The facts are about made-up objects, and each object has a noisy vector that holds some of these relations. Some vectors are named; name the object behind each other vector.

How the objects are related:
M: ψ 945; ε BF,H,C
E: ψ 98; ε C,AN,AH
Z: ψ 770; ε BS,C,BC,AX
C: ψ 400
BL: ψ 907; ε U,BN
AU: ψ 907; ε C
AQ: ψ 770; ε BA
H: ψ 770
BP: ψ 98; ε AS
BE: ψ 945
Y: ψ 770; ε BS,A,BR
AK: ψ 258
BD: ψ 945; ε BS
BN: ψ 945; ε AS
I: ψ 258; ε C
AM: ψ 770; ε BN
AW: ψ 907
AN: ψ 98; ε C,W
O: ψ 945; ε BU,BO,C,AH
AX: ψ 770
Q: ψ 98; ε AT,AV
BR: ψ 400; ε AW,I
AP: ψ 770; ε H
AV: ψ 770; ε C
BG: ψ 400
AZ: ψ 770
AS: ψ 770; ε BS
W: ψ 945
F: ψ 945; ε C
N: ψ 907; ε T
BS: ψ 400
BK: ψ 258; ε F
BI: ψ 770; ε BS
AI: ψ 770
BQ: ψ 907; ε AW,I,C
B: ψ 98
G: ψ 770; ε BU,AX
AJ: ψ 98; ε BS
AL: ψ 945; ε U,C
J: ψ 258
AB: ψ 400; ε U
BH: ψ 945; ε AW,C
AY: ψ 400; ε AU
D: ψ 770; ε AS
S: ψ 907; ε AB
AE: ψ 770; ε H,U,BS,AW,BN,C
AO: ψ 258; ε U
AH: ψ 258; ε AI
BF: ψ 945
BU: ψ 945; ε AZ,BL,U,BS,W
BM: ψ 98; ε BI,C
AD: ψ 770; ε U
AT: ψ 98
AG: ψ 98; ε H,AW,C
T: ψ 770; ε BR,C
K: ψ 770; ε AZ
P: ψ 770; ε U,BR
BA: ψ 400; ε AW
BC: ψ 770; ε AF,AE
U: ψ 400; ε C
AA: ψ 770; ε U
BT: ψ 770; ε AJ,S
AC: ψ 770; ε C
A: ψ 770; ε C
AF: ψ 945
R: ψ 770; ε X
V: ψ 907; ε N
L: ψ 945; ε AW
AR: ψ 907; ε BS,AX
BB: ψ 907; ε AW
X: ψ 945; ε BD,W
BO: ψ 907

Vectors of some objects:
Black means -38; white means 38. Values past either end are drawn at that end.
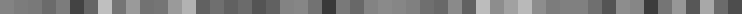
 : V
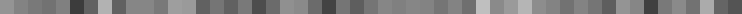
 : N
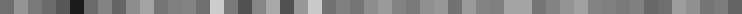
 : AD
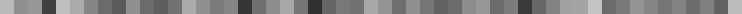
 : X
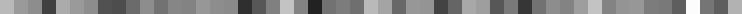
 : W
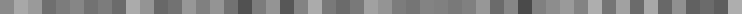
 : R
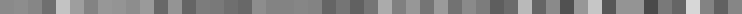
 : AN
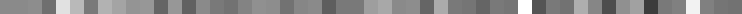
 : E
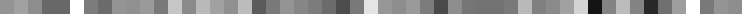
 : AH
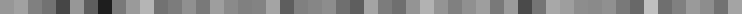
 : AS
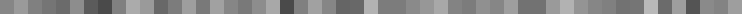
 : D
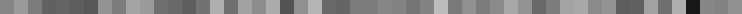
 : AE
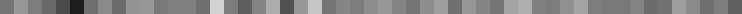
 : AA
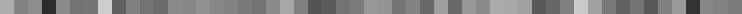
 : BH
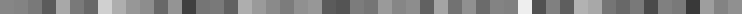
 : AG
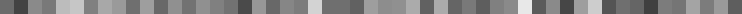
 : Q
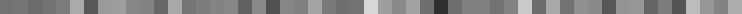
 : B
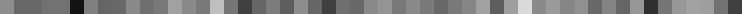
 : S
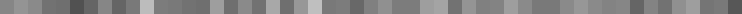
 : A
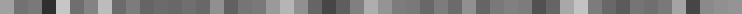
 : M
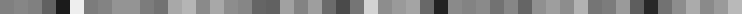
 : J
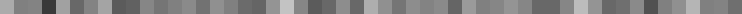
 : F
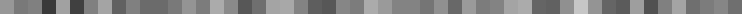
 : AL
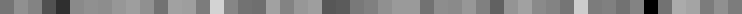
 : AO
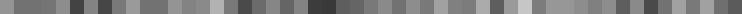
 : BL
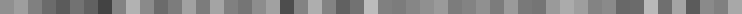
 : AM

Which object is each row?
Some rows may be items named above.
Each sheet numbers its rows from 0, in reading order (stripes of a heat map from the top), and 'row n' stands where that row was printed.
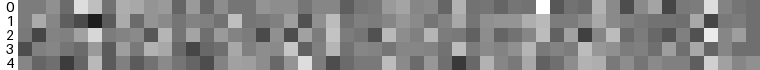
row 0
E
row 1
P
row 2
AT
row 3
Z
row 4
AF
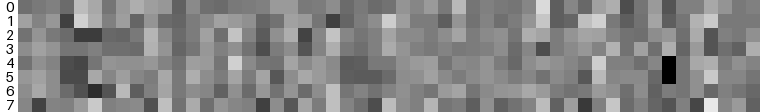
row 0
BM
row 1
O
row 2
BT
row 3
R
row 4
AO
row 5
I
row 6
T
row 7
AT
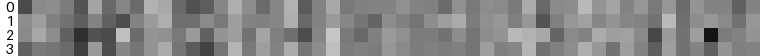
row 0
G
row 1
BI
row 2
AQ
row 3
BC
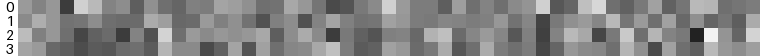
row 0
O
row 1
R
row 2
BS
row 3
H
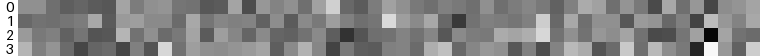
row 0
AP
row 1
B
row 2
BB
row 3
BS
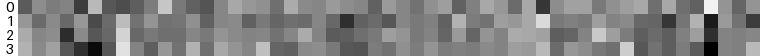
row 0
AX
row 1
BQ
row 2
BH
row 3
BA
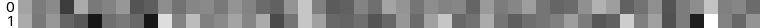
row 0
F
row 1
C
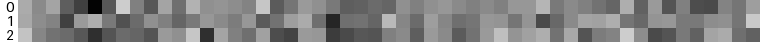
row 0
BR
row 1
BD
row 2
AW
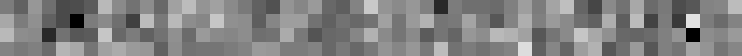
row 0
BG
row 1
U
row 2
L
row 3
BM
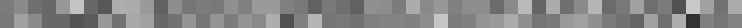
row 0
AJ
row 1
Y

